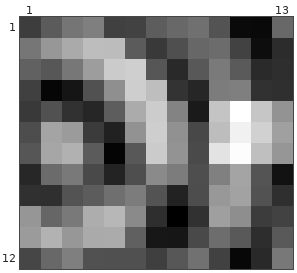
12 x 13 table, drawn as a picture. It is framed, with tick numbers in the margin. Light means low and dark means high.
No row or column stands out. The middle right is the ninth with the lowest average. An odd patch, lower than its surroundings, sits in the middle right. Rings spread out from the middle left. There is no overall slope.
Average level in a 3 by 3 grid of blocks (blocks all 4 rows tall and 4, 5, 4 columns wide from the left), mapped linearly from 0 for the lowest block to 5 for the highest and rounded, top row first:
335
430
344
